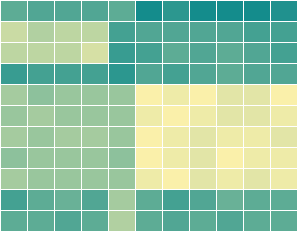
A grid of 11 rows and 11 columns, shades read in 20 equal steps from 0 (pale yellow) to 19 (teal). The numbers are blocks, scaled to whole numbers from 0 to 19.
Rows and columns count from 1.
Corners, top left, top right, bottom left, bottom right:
13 18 13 13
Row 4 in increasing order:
13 14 14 14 14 15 15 15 15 16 17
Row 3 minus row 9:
-2 -3 -3 -5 8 14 13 12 12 12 14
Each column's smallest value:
4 5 5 3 6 0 0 0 0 1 0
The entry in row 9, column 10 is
2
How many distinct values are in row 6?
5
